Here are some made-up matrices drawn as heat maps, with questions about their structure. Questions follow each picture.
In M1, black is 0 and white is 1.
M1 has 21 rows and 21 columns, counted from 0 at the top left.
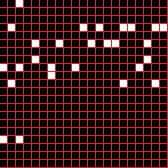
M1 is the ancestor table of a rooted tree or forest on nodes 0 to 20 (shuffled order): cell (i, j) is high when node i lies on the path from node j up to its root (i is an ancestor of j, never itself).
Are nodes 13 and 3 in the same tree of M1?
no
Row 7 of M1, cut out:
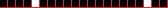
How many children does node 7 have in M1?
2
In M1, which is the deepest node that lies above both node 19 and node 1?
10
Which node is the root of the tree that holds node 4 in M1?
5
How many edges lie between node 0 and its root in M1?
2
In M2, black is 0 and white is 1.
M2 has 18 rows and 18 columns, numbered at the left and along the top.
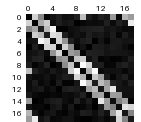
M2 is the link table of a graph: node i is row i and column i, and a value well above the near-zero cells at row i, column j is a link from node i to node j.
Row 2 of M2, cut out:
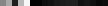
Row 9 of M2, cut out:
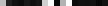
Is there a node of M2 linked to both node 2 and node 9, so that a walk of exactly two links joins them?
yes
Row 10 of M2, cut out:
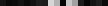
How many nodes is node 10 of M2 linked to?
4
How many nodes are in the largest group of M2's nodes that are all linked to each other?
3
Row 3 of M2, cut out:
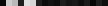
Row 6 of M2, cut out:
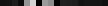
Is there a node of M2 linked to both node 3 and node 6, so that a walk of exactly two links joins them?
yes
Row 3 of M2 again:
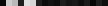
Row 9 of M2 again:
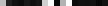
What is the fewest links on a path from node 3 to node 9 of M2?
3
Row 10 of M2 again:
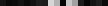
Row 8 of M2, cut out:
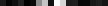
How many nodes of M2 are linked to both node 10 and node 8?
1
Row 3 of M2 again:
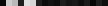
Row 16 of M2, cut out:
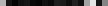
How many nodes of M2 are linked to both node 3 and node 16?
0
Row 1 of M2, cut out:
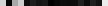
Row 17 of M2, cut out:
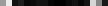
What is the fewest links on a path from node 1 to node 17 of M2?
1
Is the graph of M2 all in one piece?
yes
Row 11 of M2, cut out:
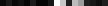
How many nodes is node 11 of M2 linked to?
4
